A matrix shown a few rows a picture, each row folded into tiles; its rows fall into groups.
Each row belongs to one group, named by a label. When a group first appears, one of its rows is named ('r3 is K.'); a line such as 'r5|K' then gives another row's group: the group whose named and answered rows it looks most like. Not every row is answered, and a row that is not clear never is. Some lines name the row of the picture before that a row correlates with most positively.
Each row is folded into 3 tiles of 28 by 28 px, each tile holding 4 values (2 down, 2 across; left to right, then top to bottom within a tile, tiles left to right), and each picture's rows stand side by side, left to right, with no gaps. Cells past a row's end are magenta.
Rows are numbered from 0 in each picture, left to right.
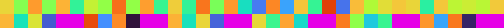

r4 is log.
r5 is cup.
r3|cup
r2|cup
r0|cup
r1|cup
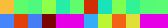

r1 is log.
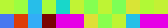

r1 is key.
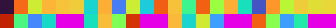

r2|cup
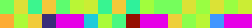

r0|key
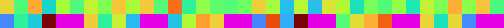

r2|log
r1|cup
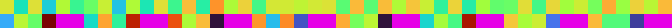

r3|cup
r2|key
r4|key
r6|key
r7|key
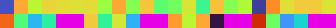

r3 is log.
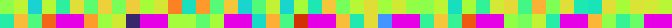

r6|cup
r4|cup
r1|key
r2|cup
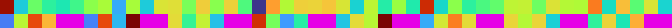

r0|log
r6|key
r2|cup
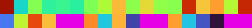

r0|log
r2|key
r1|cup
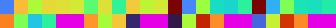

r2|log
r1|key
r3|log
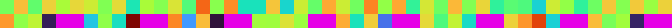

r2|cup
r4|cup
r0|key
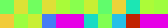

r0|key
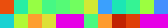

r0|log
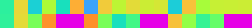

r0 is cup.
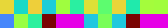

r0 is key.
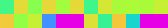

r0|key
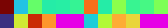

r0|log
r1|log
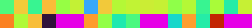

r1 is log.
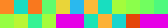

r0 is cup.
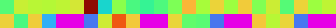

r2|key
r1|log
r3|key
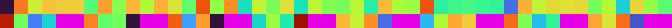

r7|key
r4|key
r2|cup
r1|key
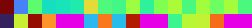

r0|log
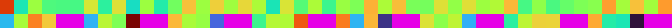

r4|cup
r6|log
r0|log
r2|key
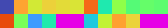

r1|log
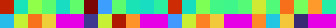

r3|cup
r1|log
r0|log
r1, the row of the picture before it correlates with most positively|1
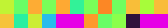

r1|key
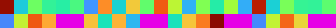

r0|log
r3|log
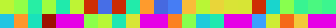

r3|log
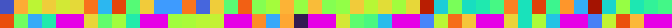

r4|key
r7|log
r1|cup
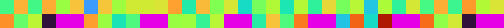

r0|key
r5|key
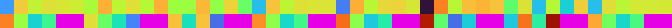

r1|key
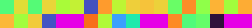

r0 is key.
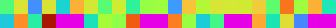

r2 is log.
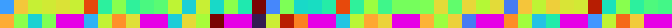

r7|log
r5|key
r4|log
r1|log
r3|log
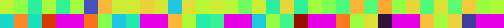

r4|key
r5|key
